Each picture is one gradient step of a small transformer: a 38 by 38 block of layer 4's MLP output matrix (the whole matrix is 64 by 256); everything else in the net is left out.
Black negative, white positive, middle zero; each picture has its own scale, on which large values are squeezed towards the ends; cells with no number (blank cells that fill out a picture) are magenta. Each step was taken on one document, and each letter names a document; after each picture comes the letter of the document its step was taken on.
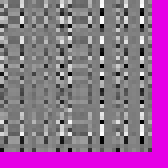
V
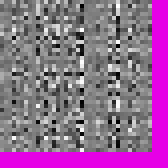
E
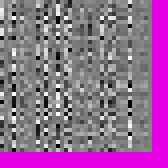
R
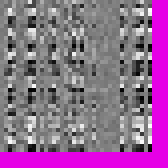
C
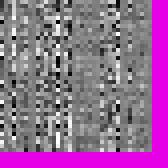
R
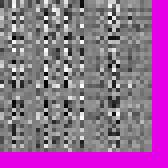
E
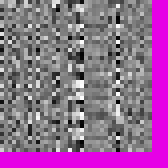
E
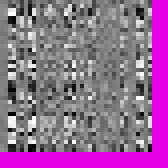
C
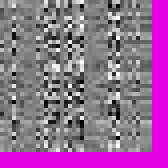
E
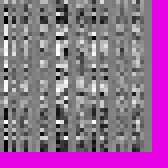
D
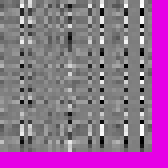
V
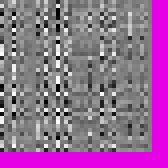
R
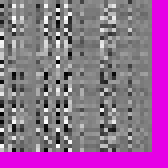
R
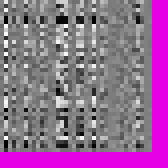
D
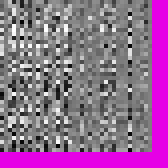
R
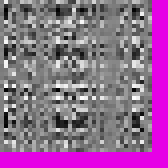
C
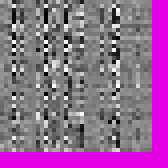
E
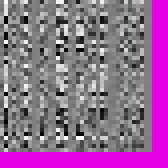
D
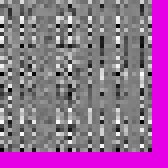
V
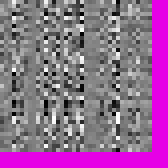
E
